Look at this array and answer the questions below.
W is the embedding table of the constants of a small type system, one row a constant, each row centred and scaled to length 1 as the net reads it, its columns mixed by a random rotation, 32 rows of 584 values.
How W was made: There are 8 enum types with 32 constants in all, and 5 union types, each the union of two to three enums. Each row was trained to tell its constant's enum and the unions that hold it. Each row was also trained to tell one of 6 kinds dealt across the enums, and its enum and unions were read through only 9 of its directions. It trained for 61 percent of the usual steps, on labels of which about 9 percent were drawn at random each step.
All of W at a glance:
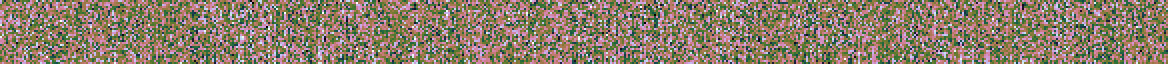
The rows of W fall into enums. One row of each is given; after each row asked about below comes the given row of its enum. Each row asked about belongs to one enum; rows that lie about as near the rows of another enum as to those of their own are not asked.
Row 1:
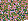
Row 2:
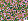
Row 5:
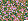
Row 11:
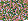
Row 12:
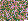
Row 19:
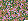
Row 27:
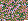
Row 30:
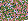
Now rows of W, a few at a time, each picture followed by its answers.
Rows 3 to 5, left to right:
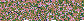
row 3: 11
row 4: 2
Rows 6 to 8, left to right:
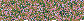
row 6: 5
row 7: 5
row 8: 30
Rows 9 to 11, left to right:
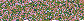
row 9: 1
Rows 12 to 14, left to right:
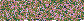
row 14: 27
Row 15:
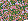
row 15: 1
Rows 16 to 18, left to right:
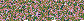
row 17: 5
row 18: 12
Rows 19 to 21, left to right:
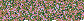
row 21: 19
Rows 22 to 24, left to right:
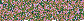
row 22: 19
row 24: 1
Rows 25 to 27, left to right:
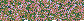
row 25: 27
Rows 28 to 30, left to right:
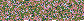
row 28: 27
